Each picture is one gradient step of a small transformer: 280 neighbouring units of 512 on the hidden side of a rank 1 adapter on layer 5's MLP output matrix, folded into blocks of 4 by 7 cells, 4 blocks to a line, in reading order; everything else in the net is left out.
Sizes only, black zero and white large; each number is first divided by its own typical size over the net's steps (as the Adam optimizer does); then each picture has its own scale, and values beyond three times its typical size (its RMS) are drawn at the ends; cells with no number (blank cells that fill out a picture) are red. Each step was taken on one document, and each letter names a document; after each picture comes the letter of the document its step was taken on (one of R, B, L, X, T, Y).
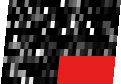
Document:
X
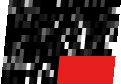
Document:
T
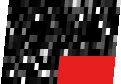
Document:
X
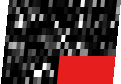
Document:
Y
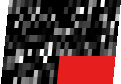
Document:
Y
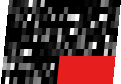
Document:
T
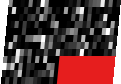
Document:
Y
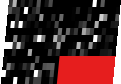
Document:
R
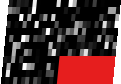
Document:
T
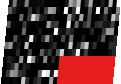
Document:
Y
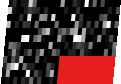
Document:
T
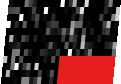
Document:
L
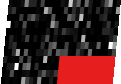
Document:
L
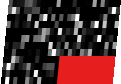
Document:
T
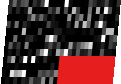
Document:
X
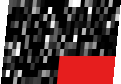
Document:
Y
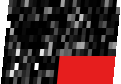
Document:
X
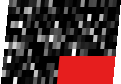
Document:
R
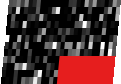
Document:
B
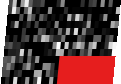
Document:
Y
